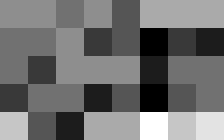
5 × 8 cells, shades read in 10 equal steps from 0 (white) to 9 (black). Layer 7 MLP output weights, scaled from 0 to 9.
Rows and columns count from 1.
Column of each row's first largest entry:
5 6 6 6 3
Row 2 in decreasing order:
9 8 7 7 6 5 5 4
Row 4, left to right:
7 5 5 8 6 9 6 5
